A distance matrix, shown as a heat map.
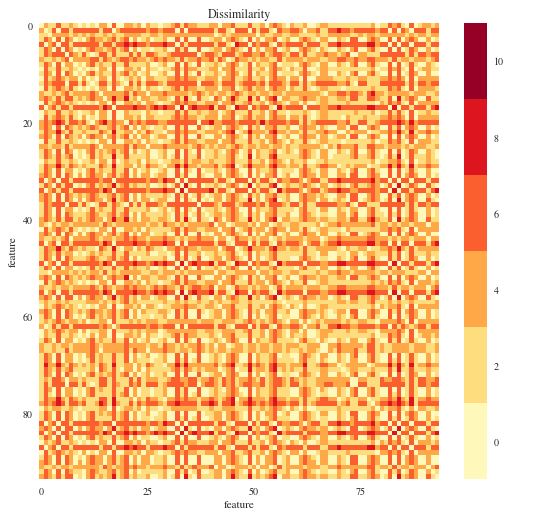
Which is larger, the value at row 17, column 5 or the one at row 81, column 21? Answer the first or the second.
the first
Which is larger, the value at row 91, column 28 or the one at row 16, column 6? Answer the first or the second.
the first
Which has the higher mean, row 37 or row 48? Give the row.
37
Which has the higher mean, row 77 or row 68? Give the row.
77
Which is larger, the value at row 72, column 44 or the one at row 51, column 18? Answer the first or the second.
the first
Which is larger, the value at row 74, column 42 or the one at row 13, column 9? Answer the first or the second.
the first
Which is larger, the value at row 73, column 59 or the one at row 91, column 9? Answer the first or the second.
the first
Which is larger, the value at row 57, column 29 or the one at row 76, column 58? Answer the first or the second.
the first
